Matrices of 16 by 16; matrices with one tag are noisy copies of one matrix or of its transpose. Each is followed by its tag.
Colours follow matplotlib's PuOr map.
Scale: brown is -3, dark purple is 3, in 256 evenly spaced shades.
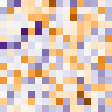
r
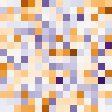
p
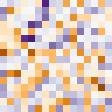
r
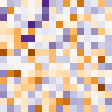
r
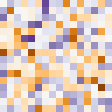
r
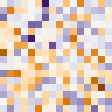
r
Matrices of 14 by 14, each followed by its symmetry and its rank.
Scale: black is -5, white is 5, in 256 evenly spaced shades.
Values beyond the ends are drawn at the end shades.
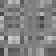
neither, rank two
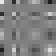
symmetric, rank one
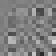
antisymmetric, rank two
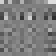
neither, rank two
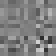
antisymmetric, rank two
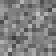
antisymmetric, full rank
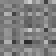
neither, rank two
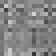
neither, rank three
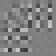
antisymmetric, rank two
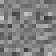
neither, rank three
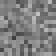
antisymmetric, full rank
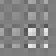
symmetric, rank one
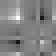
symmetric, rank one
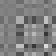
symmetric, rank one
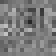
neither, rank three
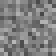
antisymmetric, full rank
